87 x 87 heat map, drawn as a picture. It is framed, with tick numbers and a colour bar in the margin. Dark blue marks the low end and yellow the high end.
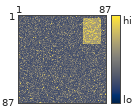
Histogram: skewed, a long tail of high values. Mirror symmetry: none. Odd patch: higher, in the top right. Ninth with the highest average: top right.
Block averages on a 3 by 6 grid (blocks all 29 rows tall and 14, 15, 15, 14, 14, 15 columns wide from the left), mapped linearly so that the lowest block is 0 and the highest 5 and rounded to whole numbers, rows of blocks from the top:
0 0 0 0 4 5 / 0 0 0 0 0 0 / 0 0 0 0 0 0
